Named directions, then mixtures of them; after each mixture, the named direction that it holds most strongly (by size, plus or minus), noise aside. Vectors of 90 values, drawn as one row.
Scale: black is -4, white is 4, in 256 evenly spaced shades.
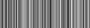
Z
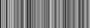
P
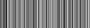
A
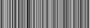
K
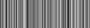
Z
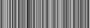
K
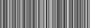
A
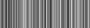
Z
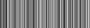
A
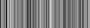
P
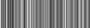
P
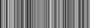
P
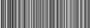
P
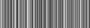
K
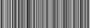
K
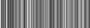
P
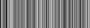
A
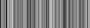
P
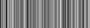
P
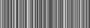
K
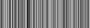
K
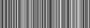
Z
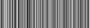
K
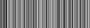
A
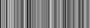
P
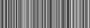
Z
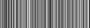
K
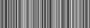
Z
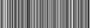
K
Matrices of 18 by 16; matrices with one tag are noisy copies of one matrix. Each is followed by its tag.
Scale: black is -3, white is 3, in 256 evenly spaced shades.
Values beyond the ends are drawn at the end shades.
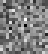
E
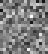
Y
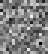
Y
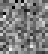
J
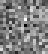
E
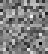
Y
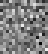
Y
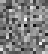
E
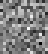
Y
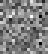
Y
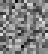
J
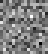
Y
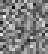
J
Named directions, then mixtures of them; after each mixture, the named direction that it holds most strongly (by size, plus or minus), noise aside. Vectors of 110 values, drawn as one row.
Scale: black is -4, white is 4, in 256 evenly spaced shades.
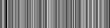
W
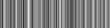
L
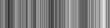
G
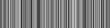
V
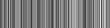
V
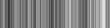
G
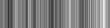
G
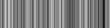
G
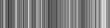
G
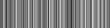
L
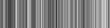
G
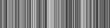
W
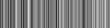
L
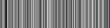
W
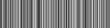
V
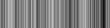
G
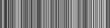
V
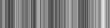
G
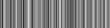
L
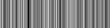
L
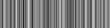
L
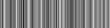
L
